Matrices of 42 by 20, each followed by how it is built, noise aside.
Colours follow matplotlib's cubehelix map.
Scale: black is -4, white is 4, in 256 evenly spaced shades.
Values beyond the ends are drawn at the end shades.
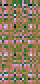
low rank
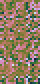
low rank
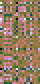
low rank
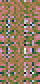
low rank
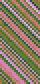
Toeplitz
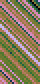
Toeplitz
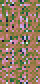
low rank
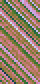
Toeplitz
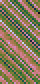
Toeplitz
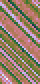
Toeplitz
